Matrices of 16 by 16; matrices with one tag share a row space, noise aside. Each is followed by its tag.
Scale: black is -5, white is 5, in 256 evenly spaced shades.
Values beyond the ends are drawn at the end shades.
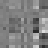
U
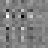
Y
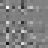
Y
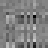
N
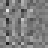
Y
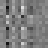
Y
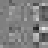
U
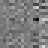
U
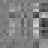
U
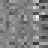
U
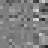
U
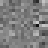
U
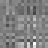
N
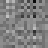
N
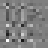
Y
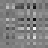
N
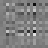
N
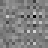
N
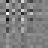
Y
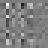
Y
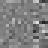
U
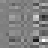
U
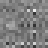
N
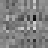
N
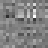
N
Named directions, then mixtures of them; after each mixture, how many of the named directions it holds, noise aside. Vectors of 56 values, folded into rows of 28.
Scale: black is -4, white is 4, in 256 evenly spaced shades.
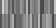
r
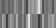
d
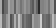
two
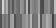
one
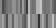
two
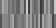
one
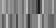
one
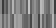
one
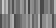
one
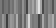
one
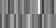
two
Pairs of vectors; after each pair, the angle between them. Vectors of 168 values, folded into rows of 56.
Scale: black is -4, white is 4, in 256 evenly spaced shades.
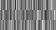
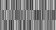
partly opposed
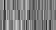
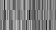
nearly parallel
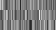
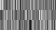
nearly parallel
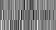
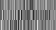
nearly parallel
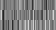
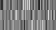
orthogonal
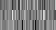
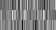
nearly parallel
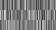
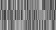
partly opposed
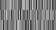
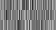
nearly opposite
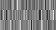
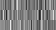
nearly parallel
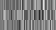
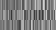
nearly parallel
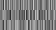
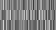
nearly opposite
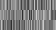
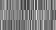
nearly parallel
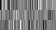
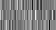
orthogonal
